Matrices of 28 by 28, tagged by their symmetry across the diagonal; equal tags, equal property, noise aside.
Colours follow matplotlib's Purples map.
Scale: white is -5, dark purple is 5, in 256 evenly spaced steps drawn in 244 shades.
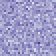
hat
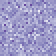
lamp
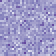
lamp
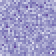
lamp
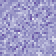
lamp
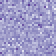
hat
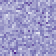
hat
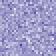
hat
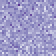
hat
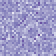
lamp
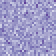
hat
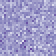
hat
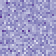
hat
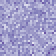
lamp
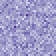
lamp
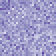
lamp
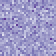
hat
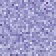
hat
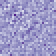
lamp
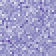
lamp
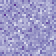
lamp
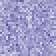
hat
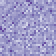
lamp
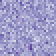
hat
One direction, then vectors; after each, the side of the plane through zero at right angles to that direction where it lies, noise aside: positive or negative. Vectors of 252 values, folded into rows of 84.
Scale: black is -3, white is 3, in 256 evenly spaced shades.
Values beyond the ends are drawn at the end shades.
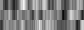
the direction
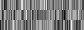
positive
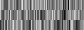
positive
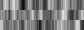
negative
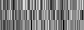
positive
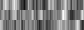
negative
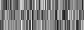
positive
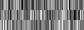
negative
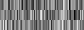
negative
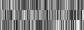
negative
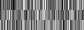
positive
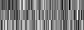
positive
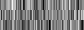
negative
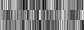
negative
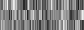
negative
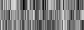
negative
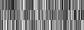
positive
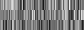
negative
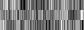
negative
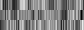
positive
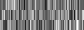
negative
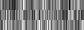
positive
